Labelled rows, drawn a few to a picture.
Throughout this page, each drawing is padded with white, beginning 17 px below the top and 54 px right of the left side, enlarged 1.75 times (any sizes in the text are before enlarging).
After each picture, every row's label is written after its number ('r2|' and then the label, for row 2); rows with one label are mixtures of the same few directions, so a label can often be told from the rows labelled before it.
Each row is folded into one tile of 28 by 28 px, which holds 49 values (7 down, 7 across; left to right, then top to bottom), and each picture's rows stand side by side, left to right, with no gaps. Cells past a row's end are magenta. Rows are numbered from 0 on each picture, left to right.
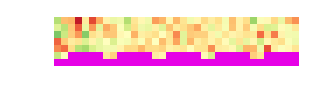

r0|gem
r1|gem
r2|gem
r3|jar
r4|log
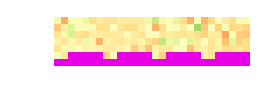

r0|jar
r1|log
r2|gem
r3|gem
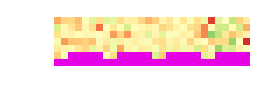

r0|gem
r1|log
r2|log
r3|jar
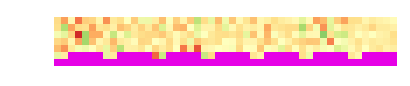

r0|gem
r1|log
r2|log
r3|log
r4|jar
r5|gem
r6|log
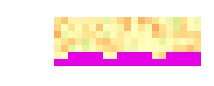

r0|jar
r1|gem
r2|gem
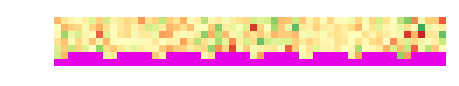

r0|log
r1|gem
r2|jar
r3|jar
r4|gem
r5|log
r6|jar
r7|log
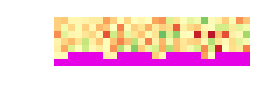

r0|jar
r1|jar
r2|log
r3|log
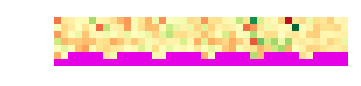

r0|gem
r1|gem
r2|jar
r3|gem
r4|gem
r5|jar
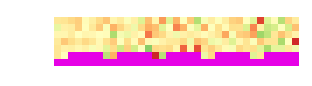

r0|gem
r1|log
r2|log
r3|gem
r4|jar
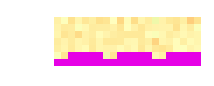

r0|log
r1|log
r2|gem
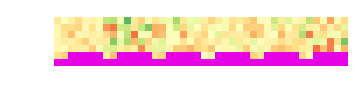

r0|jar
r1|gem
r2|gem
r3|jar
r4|gem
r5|jar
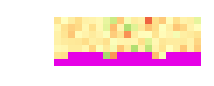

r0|jar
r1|log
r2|log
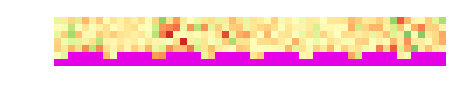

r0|jar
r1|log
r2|jar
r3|gem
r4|jar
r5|jar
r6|log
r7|log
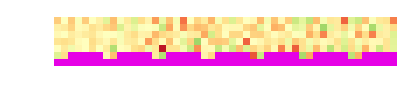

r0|log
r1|jar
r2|jar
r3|jar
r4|log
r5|log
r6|log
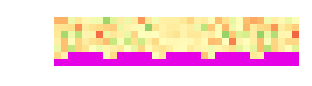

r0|log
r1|gem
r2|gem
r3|gem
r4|log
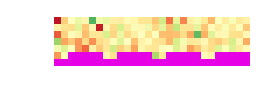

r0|gem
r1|jar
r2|log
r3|jar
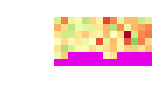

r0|jar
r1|gem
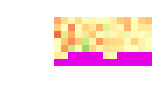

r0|jar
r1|gem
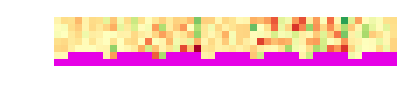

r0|gem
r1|jar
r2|log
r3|gem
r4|gem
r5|log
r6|jar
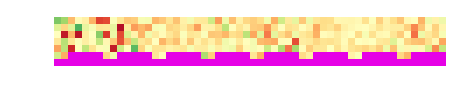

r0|log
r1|jar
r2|gem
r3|log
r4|jar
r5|jar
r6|jar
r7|jar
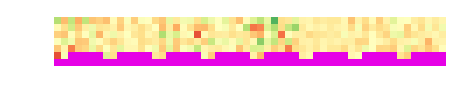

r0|log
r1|log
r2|log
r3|gem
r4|gem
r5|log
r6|log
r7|jar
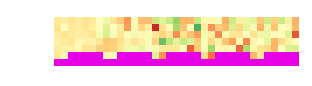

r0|log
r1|gem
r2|gem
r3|jar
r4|log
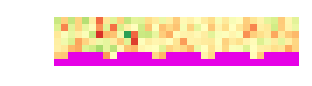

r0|log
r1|gem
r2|jar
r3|log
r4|gem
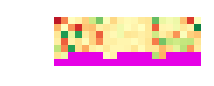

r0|log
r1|jar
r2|gem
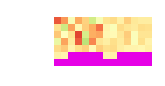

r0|gem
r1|gem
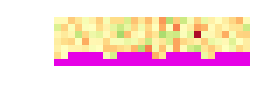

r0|gem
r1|jar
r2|log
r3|gem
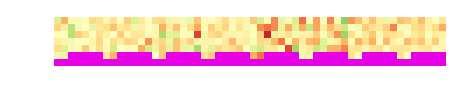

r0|jar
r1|jar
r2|log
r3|jar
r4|jar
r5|log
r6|gem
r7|gem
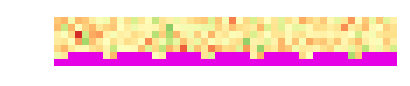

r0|gem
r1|jar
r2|jar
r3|jar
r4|jar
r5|gem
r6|log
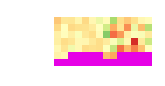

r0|log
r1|jar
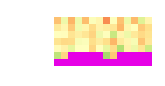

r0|log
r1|log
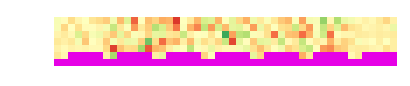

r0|gem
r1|jar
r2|gem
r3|gem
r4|gem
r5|gem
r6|gem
